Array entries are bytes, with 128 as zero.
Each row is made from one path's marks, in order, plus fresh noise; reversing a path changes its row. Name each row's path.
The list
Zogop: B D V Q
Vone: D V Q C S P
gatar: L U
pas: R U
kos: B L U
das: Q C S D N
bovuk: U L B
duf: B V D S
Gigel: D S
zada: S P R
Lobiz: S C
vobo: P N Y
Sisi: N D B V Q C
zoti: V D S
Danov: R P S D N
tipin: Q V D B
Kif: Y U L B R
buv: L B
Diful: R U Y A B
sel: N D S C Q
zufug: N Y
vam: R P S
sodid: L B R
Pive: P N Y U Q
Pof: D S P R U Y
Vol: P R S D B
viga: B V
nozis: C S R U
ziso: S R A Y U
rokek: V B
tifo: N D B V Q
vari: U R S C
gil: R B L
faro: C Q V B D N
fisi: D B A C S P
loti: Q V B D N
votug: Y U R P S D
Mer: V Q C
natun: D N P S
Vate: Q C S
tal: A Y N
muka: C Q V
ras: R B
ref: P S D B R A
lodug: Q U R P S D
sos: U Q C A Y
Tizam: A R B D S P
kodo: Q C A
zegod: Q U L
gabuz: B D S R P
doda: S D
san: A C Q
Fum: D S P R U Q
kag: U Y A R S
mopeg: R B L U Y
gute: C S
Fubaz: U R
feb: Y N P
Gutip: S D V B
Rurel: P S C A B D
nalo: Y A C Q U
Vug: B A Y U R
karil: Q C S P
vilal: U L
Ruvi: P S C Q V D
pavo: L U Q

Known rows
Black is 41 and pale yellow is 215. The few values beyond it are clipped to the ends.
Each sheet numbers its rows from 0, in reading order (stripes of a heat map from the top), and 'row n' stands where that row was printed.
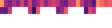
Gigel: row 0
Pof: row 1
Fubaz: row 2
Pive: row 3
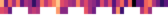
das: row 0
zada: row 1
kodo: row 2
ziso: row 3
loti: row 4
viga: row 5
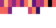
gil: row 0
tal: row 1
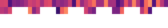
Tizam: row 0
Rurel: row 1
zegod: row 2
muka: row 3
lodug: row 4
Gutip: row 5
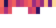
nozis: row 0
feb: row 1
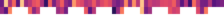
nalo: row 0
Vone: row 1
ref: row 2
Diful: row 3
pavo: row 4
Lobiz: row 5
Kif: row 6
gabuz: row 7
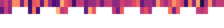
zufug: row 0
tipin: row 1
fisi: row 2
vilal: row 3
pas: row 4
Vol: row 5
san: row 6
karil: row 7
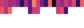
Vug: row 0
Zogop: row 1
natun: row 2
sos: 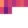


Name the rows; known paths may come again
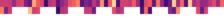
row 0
Rurel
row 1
fisi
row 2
Ruvi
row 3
Danov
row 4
Vate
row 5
tipin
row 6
nalo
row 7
votug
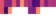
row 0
vari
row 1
Fum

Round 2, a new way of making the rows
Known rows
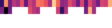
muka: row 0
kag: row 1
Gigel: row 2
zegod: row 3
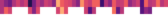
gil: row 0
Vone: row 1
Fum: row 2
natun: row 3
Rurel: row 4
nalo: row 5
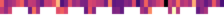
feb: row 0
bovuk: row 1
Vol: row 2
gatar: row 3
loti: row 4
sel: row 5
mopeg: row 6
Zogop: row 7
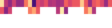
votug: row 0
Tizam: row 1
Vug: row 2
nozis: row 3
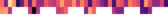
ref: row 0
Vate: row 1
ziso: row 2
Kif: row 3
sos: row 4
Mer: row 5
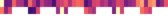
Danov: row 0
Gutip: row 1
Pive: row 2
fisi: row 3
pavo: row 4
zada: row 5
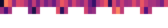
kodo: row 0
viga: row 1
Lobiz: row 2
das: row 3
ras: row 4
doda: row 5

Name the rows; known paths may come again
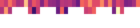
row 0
Fubaz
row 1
Lobiz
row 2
kos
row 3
ziso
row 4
pavo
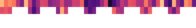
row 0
Pof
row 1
duf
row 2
vilal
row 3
faro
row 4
karil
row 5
tal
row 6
san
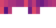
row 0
doda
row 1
buv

